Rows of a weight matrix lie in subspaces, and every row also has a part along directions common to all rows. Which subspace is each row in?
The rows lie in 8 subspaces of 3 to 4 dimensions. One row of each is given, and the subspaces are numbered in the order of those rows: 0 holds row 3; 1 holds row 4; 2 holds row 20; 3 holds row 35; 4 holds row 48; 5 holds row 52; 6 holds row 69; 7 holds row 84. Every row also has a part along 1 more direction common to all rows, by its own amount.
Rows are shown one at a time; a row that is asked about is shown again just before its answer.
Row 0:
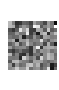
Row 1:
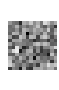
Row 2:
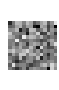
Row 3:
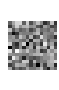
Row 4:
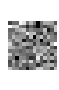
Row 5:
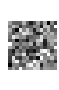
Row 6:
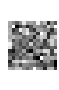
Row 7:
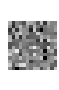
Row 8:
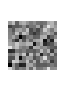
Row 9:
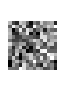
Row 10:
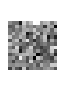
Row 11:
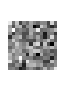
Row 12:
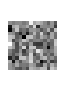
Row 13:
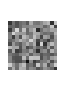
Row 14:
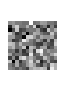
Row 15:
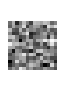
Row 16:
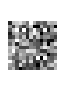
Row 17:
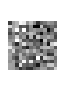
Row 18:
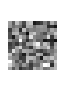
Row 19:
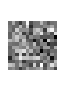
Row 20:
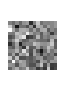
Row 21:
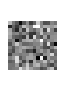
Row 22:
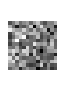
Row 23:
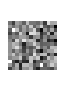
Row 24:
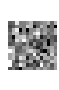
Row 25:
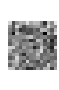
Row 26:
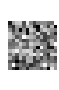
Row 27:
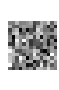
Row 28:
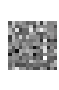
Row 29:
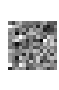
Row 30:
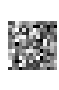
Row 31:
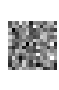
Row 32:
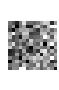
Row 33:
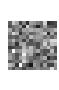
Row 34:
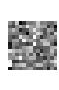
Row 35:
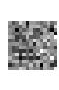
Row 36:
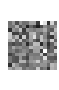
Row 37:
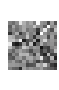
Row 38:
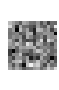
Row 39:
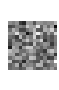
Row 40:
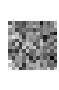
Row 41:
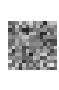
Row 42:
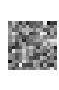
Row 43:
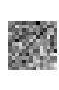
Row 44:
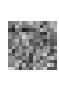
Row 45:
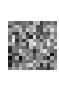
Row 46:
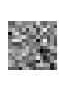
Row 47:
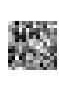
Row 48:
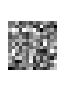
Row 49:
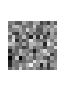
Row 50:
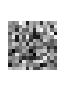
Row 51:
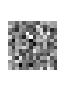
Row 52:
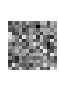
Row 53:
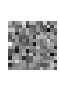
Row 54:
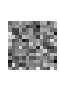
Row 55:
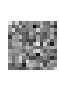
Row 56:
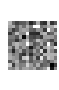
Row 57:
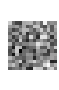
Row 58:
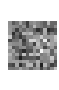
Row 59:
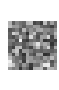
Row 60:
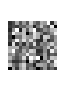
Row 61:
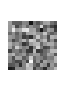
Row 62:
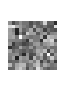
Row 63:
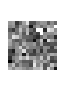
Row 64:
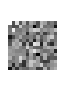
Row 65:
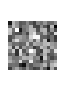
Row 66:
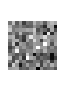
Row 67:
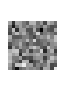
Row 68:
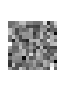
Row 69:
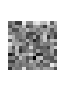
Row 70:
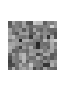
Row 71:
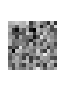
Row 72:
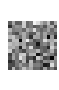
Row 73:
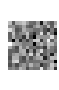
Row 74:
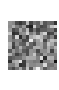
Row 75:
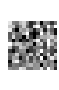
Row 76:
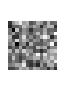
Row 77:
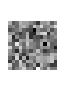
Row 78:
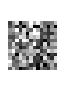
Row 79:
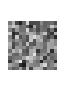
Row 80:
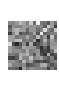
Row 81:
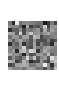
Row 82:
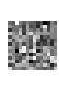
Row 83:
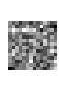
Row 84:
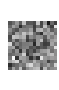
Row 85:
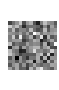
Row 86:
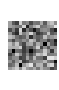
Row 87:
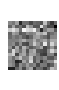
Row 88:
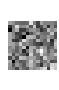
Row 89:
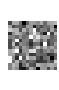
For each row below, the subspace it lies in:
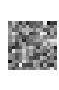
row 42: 4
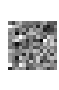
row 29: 1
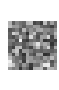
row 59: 6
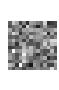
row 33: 4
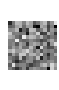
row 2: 5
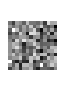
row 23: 4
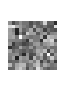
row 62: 1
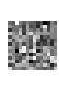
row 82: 6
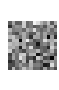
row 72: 6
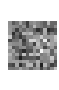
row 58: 3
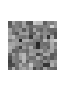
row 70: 6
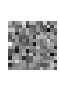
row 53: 5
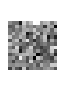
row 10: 6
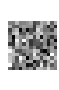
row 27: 7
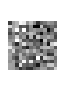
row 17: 1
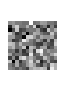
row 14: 2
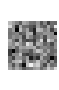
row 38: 0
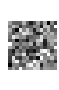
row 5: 7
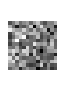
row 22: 2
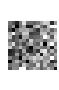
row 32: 0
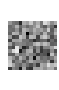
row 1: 6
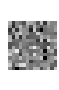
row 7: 3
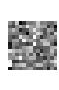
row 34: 1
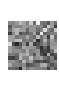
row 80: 2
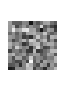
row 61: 4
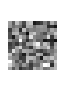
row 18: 6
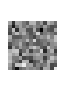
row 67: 3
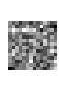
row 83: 4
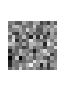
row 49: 7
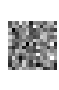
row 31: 0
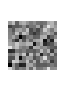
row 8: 1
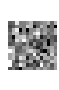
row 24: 7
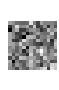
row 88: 2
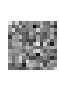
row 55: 0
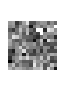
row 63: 3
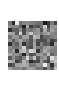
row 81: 6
